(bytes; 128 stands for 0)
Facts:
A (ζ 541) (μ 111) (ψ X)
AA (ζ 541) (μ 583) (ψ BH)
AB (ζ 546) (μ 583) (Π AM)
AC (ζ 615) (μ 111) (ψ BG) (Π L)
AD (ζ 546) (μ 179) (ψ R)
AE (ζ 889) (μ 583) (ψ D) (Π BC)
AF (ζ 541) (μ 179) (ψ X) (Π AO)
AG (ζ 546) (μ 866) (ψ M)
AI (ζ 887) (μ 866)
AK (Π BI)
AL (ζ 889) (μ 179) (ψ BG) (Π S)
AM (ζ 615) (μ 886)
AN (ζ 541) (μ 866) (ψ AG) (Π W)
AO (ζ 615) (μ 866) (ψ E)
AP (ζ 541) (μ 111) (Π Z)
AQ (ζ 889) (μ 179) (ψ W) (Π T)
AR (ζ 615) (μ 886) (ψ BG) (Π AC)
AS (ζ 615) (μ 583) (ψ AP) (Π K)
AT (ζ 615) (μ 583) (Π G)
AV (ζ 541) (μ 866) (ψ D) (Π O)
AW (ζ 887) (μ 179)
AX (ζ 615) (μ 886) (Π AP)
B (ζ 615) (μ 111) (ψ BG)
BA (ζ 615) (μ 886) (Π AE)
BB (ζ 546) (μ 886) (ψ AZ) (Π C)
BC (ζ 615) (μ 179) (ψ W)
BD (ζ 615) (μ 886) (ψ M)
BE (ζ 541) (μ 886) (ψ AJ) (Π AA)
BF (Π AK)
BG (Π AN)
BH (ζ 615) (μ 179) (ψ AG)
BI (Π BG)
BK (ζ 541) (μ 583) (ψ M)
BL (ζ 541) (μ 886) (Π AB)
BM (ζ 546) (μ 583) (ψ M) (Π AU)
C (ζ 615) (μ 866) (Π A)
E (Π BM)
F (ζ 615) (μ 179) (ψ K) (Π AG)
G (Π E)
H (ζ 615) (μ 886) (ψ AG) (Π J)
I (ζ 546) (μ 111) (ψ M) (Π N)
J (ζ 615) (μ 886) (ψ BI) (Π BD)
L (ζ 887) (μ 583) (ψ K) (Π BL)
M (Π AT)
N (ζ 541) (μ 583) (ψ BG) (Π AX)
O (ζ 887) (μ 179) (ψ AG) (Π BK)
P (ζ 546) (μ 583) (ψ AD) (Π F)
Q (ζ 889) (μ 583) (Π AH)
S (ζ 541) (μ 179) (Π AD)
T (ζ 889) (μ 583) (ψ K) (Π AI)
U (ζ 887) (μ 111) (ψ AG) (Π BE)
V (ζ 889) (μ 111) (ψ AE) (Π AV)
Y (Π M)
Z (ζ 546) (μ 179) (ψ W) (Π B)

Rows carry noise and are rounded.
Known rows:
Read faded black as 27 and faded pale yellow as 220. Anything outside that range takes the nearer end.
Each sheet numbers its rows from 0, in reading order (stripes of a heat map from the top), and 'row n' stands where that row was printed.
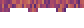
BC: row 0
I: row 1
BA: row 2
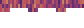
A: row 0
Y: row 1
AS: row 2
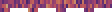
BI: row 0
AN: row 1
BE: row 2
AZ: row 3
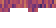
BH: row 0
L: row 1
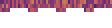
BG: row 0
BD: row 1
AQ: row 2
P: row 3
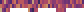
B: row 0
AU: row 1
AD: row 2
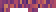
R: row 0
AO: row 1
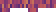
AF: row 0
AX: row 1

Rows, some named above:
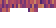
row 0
N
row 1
BB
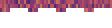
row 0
J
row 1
X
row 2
AO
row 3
AT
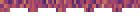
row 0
AV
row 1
J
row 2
H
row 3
Z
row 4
AG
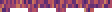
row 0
W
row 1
AP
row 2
AP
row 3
AB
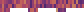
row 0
O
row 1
AS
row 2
E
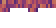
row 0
BL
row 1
BA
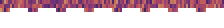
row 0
BM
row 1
K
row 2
X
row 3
AA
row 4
AM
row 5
AN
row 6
A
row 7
G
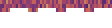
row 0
Q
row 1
BK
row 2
AX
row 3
V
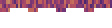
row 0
T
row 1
AE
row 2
AJ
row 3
AP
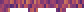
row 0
L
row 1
Q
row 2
X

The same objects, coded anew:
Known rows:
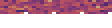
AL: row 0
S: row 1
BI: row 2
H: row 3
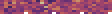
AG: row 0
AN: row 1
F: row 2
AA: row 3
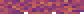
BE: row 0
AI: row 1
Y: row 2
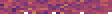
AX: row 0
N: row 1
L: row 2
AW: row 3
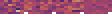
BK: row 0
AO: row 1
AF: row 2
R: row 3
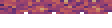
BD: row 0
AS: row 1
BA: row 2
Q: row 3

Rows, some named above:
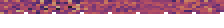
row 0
AP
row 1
BM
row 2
AU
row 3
C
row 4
AI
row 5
D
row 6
AQ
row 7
Q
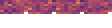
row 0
O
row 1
C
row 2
C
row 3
BI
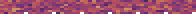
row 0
V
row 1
AX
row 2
L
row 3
BB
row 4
AE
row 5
AQ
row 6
K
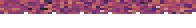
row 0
T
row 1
AM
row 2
AG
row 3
AB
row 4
BG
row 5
Z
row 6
I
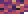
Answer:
W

